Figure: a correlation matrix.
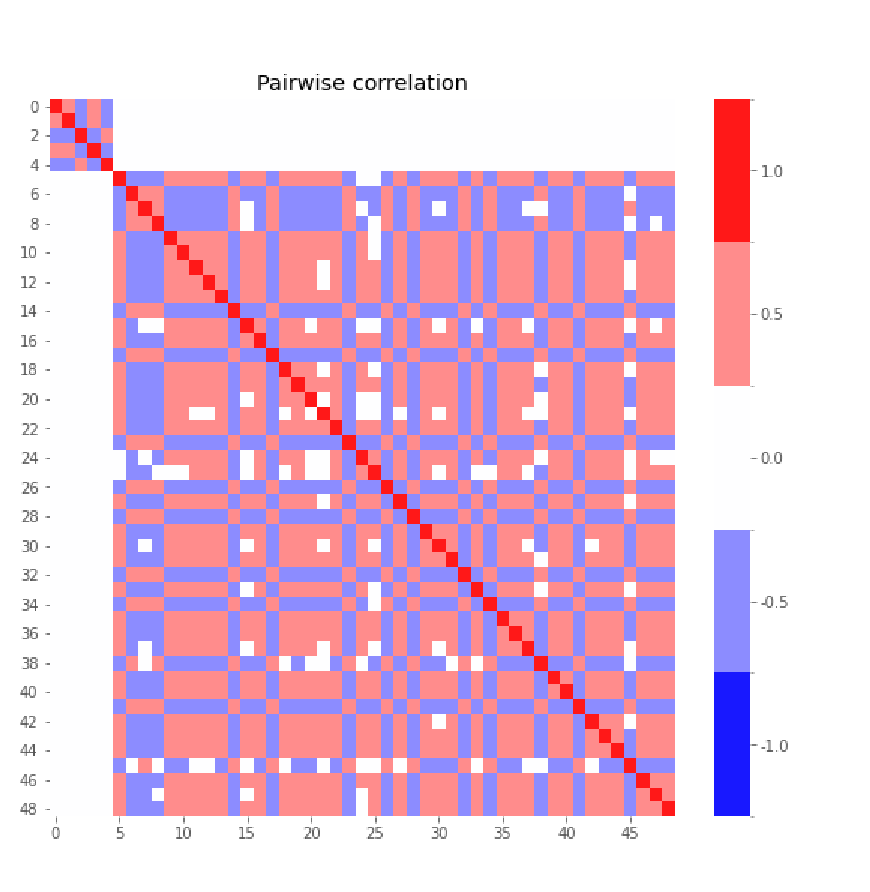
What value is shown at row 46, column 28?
-0.5
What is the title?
Pairwise correlation
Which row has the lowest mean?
6
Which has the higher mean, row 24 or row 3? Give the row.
24
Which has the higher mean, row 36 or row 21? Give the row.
36
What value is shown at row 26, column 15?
-0.5
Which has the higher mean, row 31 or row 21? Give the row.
31
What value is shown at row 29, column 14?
-0.5
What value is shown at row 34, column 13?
-0.5
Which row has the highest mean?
31
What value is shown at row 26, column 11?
-0.5
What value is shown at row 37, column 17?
-0.5
